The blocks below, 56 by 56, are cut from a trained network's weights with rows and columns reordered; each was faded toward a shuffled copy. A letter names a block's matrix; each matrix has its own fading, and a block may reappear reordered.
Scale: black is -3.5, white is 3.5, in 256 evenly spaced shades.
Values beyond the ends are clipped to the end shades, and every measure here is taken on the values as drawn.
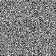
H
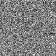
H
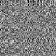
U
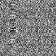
U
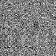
H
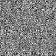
H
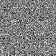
H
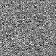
H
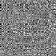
U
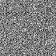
H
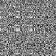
U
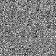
H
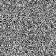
H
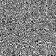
H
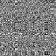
U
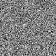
H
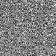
H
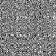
U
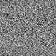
H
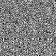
H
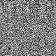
H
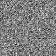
H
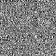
H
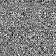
H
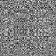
U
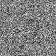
H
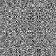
U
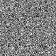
H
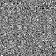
H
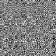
U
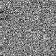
H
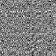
U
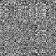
U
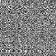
U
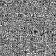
H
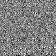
H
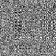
U
